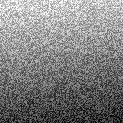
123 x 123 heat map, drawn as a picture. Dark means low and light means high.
The grain is fine, like static. No row or column stands out. There is an overall slope up to the top. There are no regular stripes.
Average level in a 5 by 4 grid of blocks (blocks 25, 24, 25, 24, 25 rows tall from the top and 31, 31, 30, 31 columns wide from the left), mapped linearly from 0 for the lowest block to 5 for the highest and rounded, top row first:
5554 | 4443 | 3322 | 2111 | 0000
